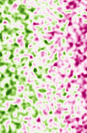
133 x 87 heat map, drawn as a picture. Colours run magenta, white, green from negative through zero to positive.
The values follow a bell shape. Values rise toward the left. There are no regular stripes. Overall the values sit about 50% of the way up the scale. No row or column stands out. The field is mottled with small blotches.
